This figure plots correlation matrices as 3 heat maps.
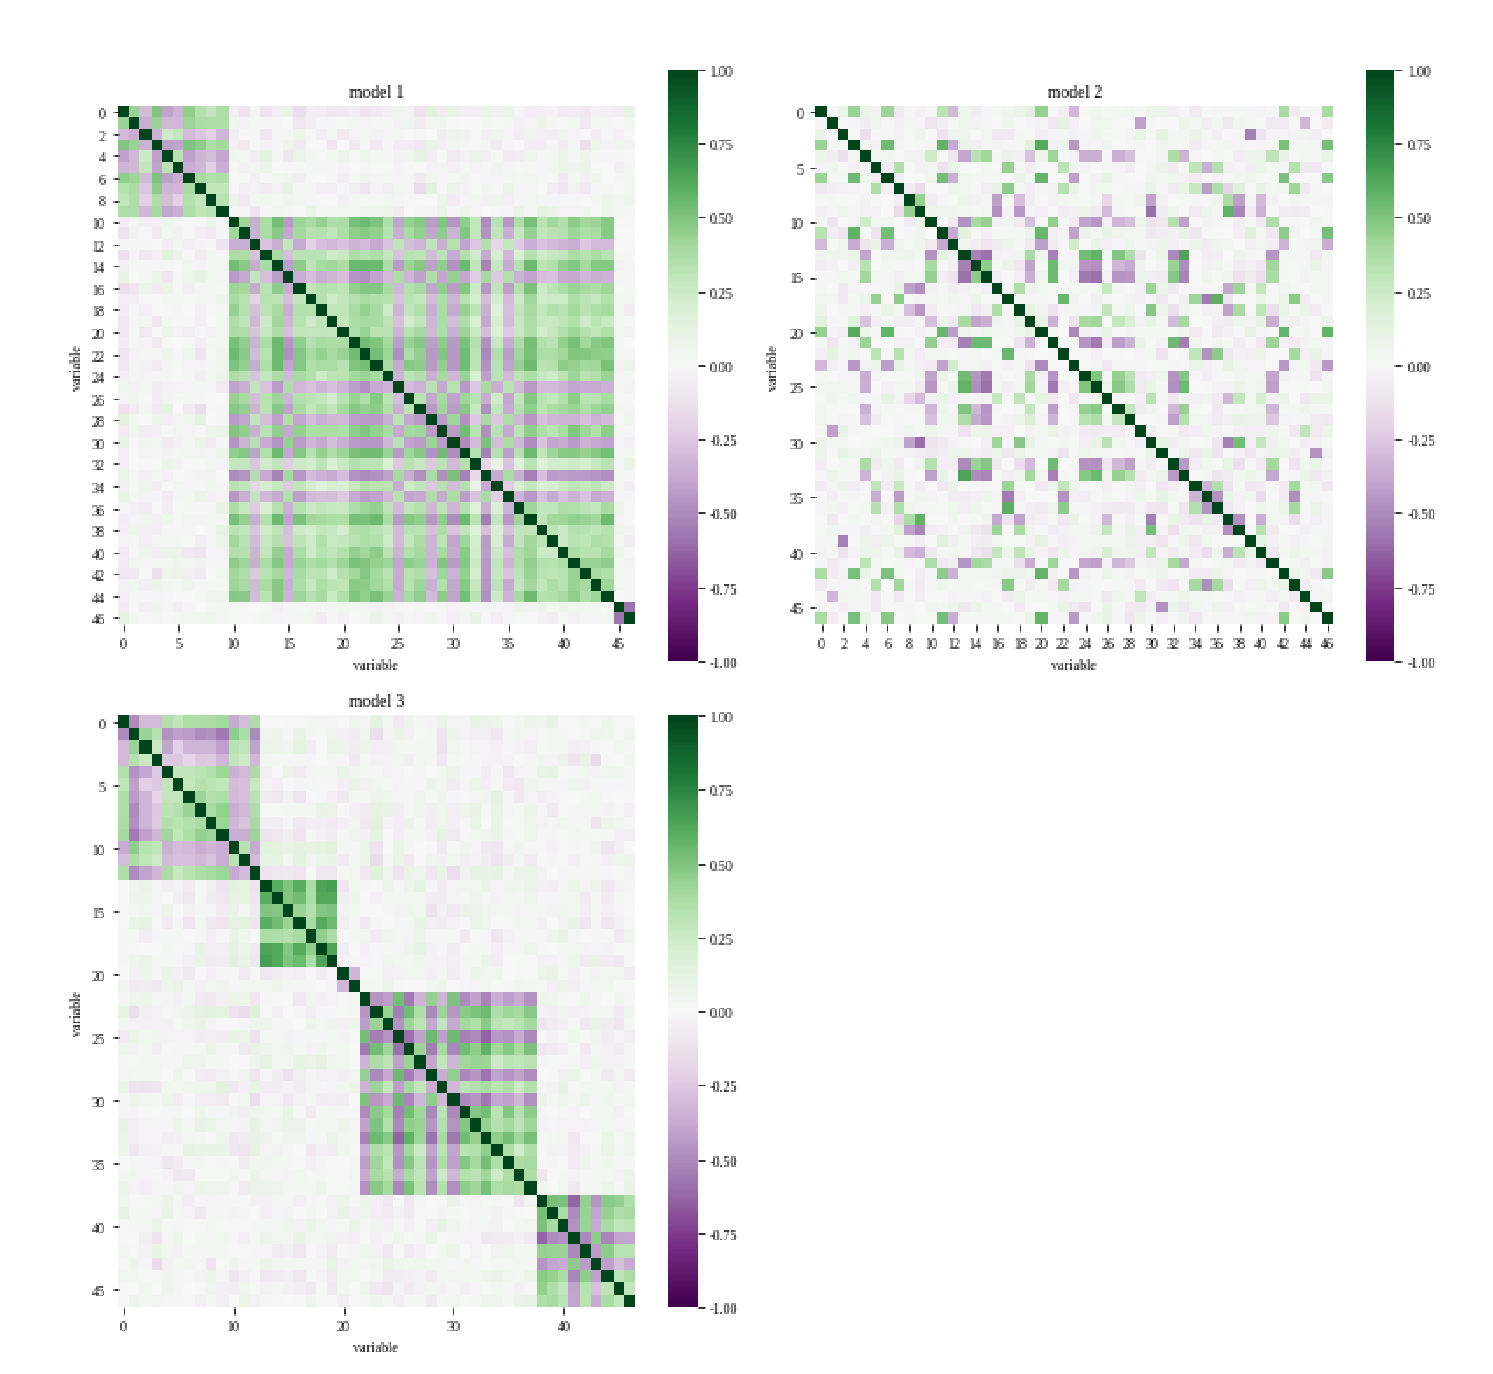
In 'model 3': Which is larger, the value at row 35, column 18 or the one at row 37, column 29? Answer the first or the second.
the second
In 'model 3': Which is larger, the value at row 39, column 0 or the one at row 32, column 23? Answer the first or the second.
the second
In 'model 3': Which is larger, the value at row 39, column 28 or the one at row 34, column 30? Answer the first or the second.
the first
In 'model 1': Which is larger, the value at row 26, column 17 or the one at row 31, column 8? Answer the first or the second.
the first
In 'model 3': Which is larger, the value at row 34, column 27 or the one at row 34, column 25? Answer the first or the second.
the first
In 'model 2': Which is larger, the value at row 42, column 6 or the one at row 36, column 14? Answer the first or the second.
the first
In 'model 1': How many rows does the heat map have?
47
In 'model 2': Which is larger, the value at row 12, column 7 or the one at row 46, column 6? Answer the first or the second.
the second
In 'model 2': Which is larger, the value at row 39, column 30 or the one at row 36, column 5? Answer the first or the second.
the second
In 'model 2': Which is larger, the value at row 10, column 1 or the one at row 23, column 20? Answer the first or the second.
the first
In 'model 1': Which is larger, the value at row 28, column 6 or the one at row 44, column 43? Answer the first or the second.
the second
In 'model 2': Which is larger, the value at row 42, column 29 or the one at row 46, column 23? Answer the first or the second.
the first
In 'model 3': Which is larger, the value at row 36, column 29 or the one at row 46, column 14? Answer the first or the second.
the first
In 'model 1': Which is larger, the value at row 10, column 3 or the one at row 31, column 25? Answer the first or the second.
the first
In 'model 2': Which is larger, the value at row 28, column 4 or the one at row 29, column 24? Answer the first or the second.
the second
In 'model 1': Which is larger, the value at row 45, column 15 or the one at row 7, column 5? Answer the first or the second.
the first
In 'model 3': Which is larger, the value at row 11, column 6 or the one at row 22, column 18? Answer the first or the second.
the second
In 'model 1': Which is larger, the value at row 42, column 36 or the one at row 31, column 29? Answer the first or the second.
the second
